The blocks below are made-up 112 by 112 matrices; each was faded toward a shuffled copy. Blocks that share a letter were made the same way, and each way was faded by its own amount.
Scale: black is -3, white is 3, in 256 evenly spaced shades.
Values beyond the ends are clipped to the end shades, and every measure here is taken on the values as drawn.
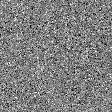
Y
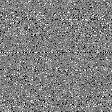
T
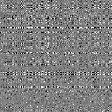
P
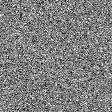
Y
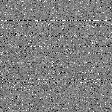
T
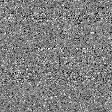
T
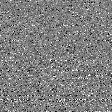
T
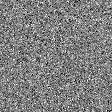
Y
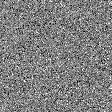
Y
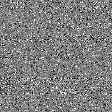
T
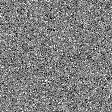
Y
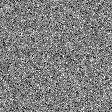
Y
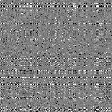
P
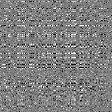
P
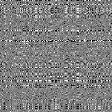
P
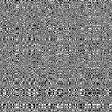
P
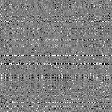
P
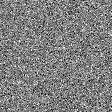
Y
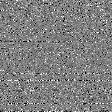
T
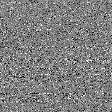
T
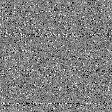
T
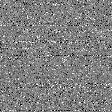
T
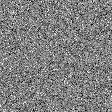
Y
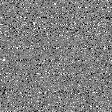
T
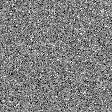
Y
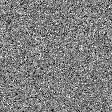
Y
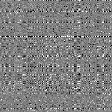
P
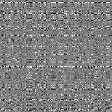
P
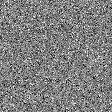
Y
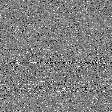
T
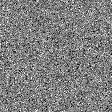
Y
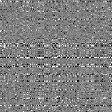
P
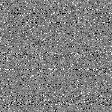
T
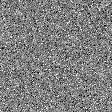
Y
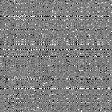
P
